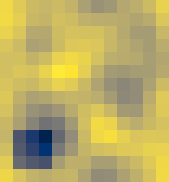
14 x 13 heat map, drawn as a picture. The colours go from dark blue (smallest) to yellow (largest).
An odd patch, lower than its surroundings, sits in the bottom left. Neither half mirrors the other. The bottom left is the roughest part. The bottom left is the ninth with the lowest average. The values are skewed, with a long tail toward low values. The field is mottled with small blotches.
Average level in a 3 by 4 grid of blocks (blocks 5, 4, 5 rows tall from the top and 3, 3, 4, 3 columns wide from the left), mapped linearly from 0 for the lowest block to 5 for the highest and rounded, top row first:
5 4 4 3
4 4 3 3
1 0 4 5
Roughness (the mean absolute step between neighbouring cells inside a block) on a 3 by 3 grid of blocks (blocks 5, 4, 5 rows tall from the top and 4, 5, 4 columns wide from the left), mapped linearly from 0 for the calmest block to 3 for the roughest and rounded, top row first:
000 | 010 | 310
